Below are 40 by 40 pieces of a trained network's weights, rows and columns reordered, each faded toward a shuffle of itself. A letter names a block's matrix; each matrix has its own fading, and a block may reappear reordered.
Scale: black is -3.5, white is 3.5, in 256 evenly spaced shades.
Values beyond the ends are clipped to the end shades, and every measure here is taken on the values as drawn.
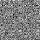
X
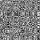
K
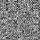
K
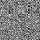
K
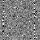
X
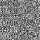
K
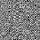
K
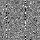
X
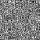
K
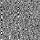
X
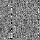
X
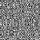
K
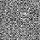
K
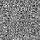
X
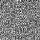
X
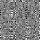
K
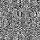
K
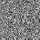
K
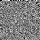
X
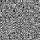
K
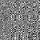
K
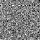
X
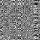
K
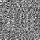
K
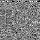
X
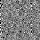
X
